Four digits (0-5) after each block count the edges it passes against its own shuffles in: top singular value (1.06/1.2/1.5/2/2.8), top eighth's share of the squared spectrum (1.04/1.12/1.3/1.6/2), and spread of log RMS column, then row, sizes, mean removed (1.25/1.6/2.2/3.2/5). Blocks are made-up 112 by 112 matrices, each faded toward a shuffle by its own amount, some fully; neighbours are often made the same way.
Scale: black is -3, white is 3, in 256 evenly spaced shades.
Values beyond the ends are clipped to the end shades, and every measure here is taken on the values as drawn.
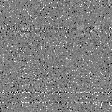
4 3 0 2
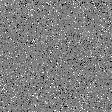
2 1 0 0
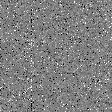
2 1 1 0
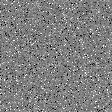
0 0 0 0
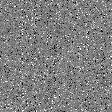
1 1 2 0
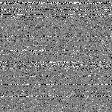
2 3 0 4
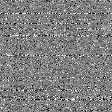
2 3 0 4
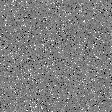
0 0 0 0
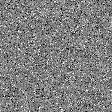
1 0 0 0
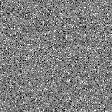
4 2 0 1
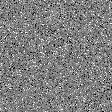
0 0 0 0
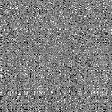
4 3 2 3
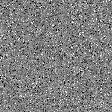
3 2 0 0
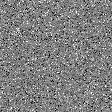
1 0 0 0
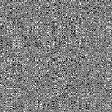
4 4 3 3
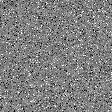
1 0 0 0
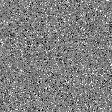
3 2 1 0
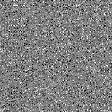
4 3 2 2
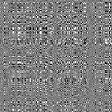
5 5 4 4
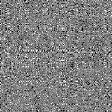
4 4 2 2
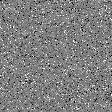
0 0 0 0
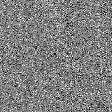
4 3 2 1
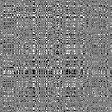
5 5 4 4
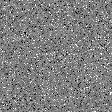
2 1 0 0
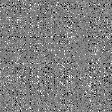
2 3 3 3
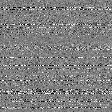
2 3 0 4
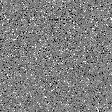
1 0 0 1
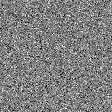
3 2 0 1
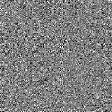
4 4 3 2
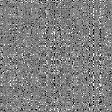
5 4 3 2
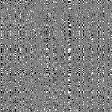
5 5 4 3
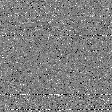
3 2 0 3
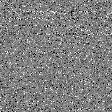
1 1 0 2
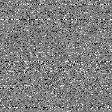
2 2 0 3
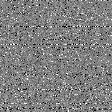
2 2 0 3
